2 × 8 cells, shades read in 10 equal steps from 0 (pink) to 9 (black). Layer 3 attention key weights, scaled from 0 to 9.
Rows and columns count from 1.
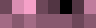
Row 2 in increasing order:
3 3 4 4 4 4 4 5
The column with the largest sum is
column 6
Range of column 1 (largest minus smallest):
2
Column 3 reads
0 3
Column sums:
8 5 3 9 10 13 11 6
